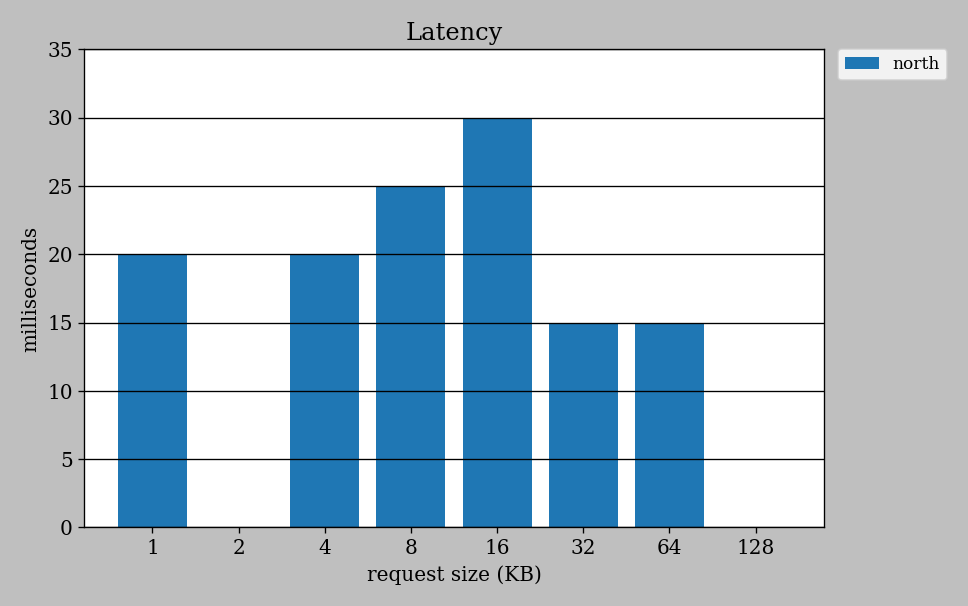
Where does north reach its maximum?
16
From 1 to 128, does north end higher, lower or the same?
lower
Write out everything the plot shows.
Title: Latency
x-axis: request size (KB), ticks 1 2 4 8 16 32 64 128
y-axis: milliseconds, ticks 0 5 10 15 20 25 30 35
Legend: north
Values:
north: 20 0 20 25 30 15 15 0
